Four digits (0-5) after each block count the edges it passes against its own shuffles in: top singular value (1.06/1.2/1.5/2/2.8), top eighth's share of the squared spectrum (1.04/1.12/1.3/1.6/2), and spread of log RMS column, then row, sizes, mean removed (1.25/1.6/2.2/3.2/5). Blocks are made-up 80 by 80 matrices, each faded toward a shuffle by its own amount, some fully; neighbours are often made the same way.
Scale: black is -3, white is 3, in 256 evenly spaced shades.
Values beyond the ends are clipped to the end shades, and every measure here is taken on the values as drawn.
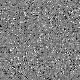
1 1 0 1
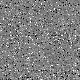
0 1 0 1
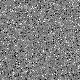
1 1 0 0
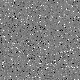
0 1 1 0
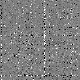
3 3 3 2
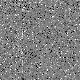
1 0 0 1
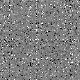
2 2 2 2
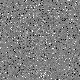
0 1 0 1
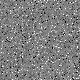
1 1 0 0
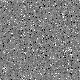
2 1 1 0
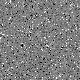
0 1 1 0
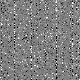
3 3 3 1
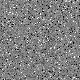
0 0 0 0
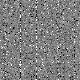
2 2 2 0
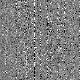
2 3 3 0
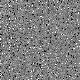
1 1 1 0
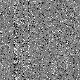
1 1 2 0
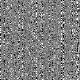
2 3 4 0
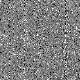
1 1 2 0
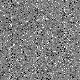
1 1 2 0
